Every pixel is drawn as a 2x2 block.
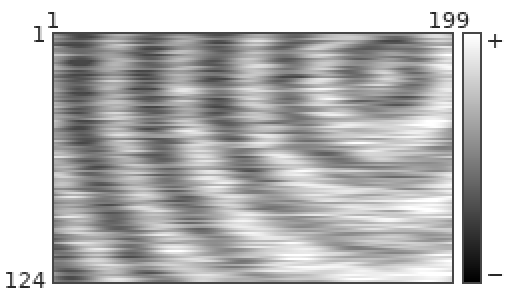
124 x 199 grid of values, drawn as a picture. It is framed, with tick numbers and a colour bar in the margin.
Neither half mirrors the other. Rings spread out from the top right. There is an overall slope up to the bottom right. The ninth with the highest average is the bottom right. The top left is the ninth with the lowest average.
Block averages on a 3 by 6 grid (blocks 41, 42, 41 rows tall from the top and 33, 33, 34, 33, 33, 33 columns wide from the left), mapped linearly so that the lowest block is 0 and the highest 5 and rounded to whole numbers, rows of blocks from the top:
0 0 1 2 2 2 | 1 1 2 3 3 4 | 2 2 3 4 4 5
